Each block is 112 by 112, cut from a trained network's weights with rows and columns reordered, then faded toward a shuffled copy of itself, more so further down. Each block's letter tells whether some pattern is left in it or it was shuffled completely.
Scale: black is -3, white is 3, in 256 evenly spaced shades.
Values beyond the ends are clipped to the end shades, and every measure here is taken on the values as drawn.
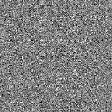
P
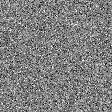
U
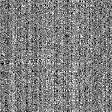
P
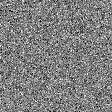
U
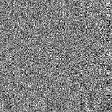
P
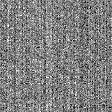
P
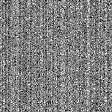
P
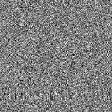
P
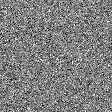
U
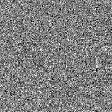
P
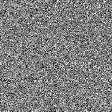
P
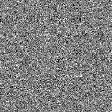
P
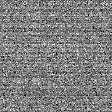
P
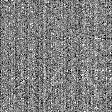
P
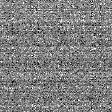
P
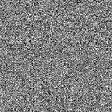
P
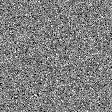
U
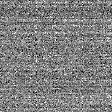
P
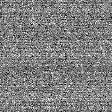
P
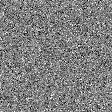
U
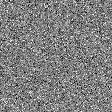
U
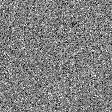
U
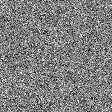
U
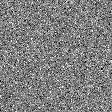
U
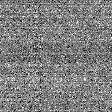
P
